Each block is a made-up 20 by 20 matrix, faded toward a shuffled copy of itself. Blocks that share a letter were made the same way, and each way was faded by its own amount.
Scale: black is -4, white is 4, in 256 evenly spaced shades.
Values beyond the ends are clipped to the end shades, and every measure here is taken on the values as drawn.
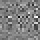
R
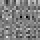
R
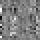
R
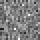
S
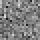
S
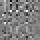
R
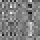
R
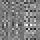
R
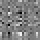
R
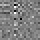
R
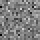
S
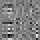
R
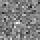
S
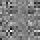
R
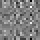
R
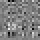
R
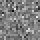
S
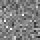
S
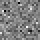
S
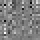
R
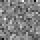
S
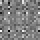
R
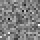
S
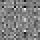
R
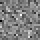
S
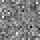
S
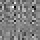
R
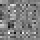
R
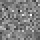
S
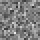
S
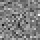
S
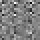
R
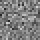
S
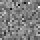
S
